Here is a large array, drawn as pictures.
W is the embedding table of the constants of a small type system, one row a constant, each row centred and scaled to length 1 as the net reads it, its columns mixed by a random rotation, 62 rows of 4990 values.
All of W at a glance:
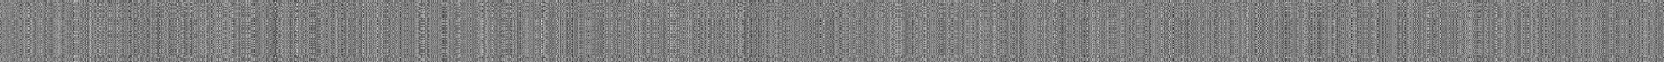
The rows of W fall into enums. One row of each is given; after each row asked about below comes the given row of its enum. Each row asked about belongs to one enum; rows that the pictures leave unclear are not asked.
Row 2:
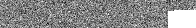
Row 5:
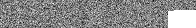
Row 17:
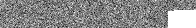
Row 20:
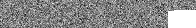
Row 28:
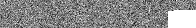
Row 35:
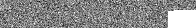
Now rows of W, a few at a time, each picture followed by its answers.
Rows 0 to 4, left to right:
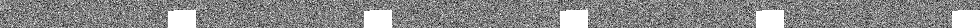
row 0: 35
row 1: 35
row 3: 20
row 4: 5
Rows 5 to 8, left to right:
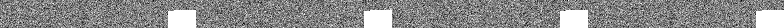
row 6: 2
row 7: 28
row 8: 5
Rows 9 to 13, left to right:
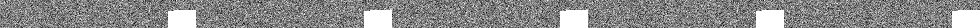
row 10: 2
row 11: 17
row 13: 5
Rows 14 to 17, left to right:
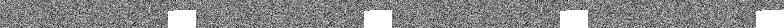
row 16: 28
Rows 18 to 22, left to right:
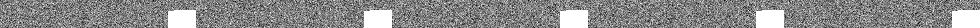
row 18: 5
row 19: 35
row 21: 20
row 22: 28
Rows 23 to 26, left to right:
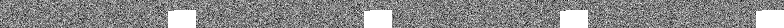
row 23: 20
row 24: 20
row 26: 5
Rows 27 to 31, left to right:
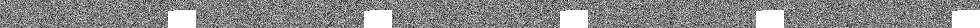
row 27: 28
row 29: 28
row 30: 5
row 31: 35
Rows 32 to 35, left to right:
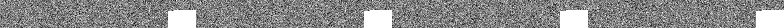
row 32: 28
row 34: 20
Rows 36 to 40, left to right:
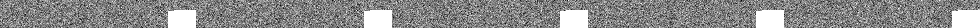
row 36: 20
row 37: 20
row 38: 28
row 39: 5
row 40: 17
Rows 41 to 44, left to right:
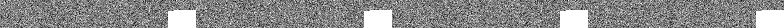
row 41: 28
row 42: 35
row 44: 5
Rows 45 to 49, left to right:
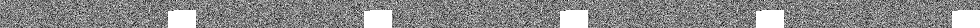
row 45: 28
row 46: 20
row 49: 5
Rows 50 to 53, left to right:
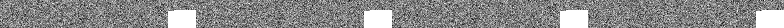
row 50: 20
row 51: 5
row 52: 20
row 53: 28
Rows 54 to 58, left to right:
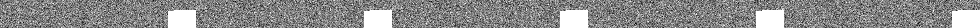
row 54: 5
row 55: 35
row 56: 35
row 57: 2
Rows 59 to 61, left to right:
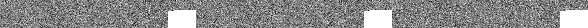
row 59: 28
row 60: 28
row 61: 35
